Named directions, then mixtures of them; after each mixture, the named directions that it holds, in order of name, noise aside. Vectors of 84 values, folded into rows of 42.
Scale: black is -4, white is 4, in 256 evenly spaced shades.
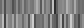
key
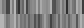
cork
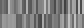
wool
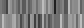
cork, key, wool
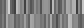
cork, key, wool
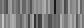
cork, key, wool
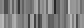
cork, key, wool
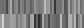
cork, key, wool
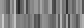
cork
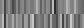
key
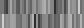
cork, key, wool
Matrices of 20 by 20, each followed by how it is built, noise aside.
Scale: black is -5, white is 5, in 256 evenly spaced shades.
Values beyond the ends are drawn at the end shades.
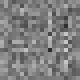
low rank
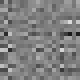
low rank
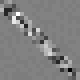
banded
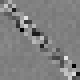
banded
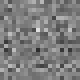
low rank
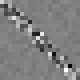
banded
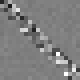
banded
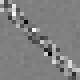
banded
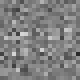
low rank
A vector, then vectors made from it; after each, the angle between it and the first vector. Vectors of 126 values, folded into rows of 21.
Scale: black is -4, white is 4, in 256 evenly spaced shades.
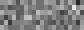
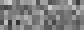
partly aligned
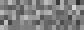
nearly parallel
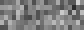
nearly opposite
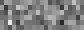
orthogonal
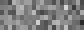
partly opposed
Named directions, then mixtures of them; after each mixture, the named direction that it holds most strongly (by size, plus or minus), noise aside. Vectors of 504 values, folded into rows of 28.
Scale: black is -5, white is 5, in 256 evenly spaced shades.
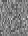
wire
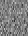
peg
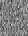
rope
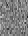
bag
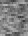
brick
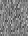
wire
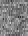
brick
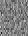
peg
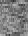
brick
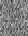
rope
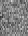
rope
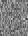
wire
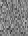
bag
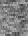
brick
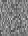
wire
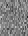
bag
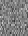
peg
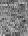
brick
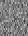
peg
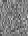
wire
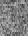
brick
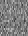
peg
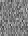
rope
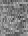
brick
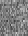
rope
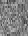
wire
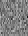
wire
